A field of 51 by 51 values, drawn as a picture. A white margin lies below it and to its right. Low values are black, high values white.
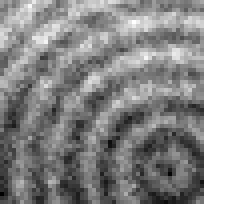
The bottom right is the ninth with the lowest average. There is an overall slope up to the top. No row or column stands out. Rings spread out from the bottom right. The histogram is bell-shaped.
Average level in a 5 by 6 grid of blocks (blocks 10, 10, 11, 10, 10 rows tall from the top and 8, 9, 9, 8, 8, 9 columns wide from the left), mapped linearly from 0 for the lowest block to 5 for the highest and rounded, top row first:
554544 / 433444 / 232332 / 122111 / 111100
